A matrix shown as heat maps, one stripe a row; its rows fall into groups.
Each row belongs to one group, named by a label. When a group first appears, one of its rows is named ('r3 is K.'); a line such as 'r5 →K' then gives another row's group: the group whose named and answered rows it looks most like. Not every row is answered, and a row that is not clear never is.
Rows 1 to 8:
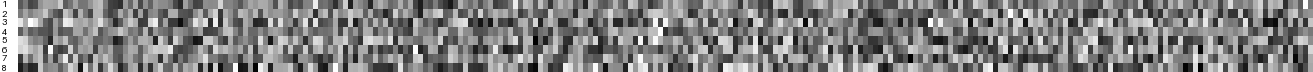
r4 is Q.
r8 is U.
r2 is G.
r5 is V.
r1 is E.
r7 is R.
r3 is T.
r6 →T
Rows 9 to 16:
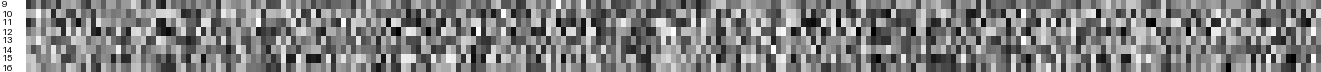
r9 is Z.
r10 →T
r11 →Q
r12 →G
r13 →T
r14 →R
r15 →G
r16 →G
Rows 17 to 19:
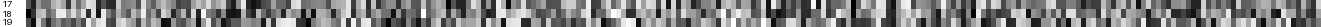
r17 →U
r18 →U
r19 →Q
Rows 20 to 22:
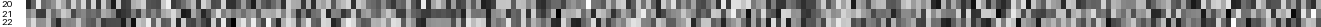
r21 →E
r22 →V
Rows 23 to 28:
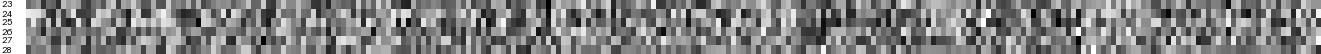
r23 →Z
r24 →T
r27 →V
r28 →Z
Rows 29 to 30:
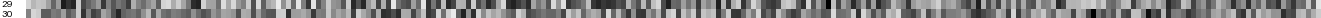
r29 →T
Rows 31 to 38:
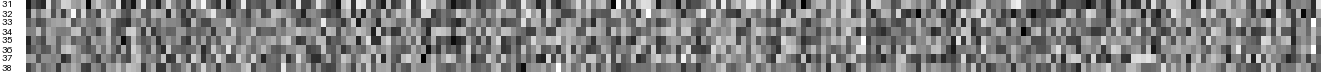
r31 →U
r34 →G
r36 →Z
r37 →G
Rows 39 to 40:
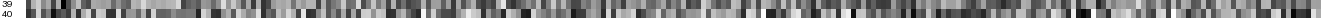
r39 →T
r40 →Q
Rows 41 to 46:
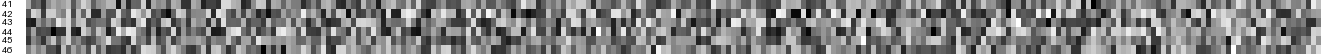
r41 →E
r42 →G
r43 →U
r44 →Q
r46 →V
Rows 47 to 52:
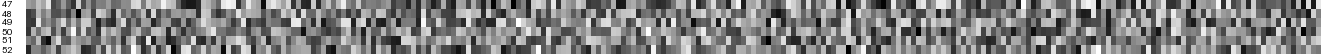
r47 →T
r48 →Q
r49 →U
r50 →R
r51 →G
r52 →Z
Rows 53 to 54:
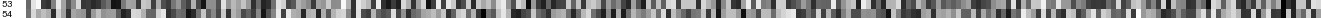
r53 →G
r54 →T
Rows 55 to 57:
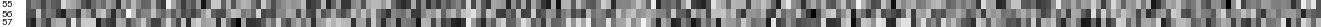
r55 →Z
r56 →Q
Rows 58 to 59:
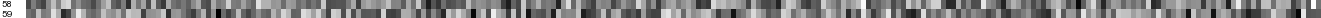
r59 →R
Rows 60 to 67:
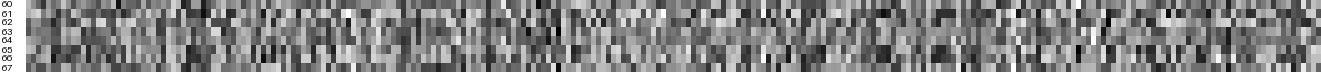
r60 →E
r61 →V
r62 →Q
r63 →Z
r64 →Z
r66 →V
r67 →E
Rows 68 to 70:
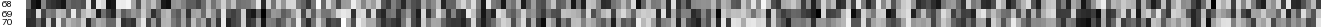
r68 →Q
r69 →U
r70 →U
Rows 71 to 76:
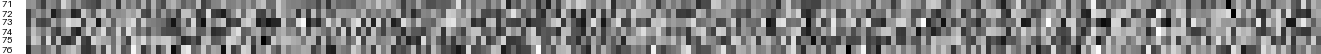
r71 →E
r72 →Q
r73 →G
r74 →Q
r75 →T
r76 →Z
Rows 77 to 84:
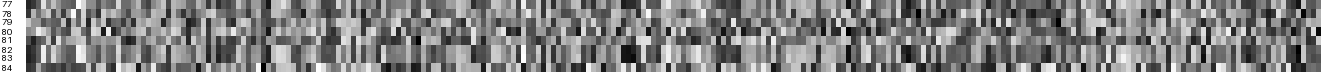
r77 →R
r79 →V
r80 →T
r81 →U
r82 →R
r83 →R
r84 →Q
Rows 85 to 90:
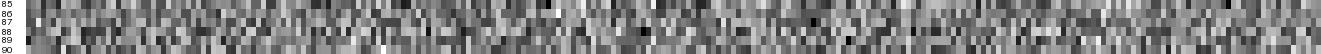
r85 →Z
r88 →G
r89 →Z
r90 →V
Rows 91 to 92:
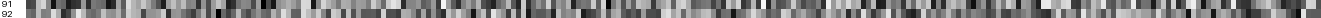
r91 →V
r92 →R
